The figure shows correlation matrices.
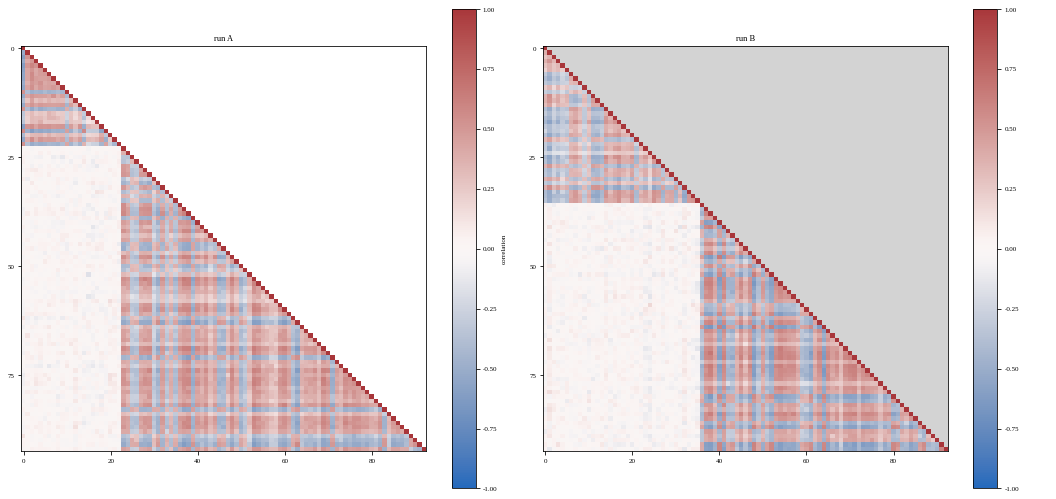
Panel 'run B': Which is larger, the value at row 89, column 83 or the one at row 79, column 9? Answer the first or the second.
the first
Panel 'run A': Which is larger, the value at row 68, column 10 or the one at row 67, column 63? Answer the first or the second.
the first
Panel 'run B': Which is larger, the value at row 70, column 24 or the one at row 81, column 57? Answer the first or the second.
the first
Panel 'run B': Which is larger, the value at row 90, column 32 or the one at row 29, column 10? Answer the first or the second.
the second
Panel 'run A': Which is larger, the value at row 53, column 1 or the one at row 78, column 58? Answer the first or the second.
the second
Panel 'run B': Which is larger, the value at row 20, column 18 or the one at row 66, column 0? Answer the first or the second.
the first
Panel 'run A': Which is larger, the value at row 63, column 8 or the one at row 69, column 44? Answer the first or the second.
the second
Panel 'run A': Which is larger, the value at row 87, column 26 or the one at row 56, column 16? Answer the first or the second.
the second
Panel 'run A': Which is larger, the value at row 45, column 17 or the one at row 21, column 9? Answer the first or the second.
the second
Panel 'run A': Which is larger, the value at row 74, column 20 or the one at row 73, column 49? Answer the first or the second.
the second
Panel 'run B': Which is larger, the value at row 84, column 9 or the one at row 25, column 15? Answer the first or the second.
the second
